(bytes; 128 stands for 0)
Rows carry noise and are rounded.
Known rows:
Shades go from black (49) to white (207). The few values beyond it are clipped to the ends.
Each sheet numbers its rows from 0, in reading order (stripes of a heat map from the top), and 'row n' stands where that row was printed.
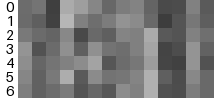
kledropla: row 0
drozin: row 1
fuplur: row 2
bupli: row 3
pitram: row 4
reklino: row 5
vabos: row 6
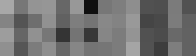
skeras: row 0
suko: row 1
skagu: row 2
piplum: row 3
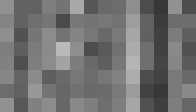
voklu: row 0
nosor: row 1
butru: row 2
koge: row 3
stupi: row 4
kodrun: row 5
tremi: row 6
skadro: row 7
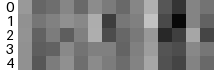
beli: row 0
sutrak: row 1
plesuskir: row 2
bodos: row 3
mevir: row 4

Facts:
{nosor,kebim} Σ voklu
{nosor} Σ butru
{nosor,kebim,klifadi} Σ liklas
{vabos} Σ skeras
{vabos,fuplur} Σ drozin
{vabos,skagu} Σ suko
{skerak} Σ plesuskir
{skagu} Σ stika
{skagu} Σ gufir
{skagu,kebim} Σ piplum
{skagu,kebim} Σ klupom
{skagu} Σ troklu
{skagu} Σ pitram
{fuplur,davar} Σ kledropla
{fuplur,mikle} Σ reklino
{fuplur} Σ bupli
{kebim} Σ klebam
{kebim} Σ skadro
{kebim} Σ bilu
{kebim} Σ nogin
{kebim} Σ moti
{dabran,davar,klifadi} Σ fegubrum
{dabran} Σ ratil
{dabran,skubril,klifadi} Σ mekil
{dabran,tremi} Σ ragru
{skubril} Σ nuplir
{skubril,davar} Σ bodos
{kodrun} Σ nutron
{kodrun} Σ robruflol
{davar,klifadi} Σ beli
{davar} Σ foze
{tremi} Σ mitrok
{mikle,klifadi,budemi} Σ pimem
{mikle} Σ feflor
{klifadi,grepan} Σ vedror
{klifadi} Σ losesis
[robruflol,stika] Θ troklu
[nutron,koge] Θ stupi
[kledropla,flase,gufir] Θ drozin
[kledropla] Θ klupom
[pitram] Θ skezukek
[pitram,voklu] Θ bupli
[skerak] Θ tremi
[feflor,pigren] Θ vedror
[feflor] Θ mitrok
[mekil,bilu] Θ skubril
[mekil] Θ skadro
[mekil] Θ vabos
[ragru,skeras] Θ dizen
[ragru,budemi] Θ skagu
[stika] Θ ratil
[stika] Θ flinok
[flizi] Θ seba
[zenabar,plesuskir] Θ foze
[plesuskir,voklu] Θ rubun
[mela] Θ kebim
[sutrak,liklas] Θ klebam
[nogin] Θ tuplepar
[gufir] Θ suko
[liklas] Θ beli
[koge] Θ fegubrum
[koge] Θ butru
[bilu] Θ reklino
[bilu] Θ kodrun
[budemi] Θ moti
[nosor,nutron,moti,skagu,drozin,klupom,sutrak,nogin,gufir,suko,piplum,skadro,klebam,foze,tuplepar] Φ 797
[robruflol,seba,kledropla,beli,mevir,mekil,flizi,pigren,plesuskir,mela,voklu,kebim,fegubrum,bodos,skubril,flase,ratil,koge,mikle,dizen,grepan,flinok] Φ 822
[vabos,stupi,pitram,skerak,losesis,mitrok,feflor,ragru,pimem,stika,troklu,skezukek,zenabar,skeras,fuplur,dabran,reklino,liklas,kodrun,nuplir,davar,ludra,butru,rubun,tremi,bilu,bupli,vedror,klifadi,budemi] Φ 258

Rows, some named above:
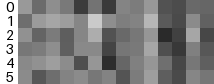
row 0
skagu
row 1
feflor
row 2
plesuskir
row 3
skerak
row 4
budemi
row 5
fegubrum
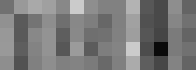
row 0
feflor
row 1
nuplir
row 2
moti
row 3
klebam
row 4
flinok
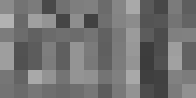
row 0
grepan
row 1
dizen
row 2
skubril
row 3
foze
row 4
foze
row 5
mitrok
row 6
dabran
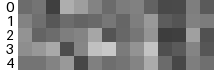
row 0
kledropla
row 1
davar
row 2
zenabar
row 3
vedror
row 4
mikle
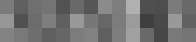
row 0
vabos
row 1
rubun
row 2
klifadi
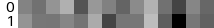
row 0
pimem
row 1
liklas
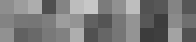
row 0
vedror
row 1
mekil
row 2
zenabar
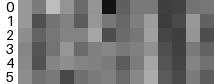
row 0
ragru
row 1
rubun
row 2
pitram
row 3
klupom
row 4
ratil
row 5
grepan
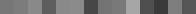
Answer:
skerak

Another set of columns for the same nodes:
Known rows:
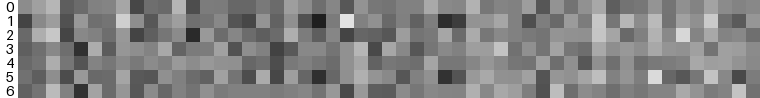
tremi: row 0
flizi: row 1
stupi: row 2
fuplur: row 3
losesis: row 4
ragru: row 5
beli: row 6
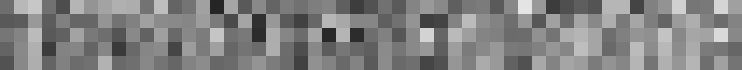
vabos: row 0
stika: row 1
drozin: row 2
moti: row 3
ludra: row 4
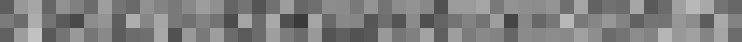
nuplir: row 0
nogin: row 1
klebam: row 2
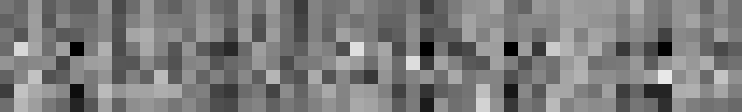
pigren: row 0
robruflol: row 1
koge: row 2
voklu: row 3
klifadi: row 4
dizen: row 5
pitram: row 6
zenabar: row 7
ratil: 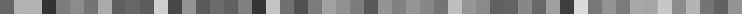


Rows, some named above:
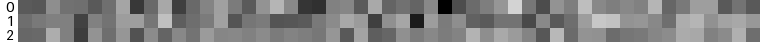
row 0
liklas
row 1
mikle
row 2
beli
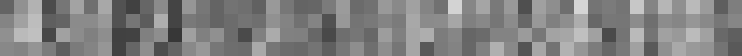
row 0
fegubrum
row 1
tremi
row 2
vedror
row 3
grepan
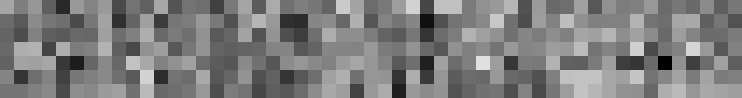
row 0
dabran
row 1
liklas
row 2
feflor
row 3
bodos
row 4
plesuskir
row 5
budemi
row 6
mikle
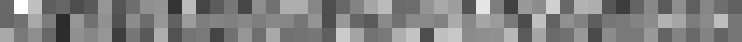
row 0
bupli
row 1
beli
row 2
dabran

